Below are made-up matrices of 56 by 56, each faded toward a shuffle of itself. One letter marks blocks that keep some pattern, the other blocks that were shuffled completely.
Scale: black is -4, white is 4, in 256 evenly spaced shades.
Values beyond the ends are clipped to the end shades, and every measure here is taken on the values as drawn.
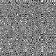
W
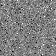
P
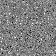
P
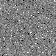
P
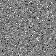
P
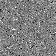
P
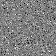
P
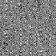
W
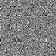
W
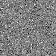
P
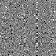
W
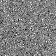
P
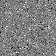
P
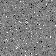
P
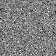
P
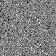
P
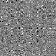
W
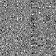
W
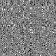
W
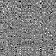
W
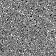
P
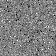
P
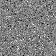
P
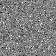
P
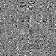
W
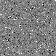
P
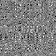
W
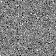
P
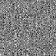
W
